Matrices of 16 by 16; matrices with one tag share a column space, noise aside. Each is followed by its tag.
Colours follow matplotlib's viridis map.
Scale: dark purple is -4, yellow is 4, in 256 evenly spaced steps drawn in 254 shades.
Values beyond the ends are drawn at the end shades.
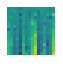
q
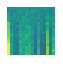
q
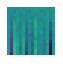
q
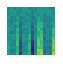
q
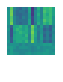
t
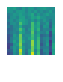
q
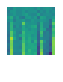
q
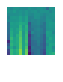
q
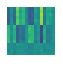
t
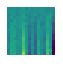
q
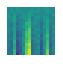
q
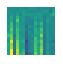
q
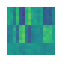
t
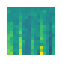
q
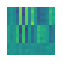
t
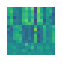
t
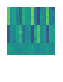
t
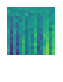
q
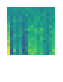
q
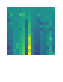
q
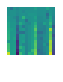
q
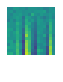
q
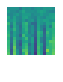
q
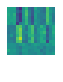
t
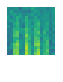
q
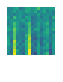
q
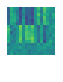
t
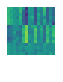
t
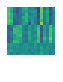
t
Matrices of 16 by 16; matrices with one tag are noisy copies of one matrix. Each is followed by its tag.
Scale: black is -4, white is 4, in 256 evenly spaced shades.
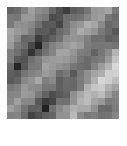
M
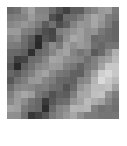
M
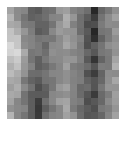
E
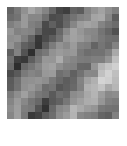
M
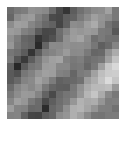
M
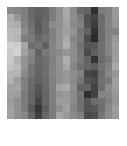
E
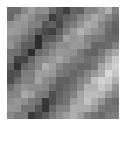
M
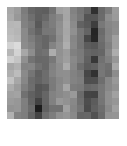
E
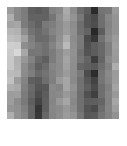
E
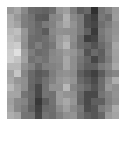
E
